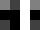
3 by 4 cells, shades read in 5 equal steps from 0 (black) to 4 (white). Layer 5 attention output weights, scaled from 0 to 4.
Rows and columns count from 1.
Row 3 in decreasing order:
4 1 1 0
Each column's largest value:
2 1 4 2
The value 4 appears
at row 1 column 3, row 2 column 3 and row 3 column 3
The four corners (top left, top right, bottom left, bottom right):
2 2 1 1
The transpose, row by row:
2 0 1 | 1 0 0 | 4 4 4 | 2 0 1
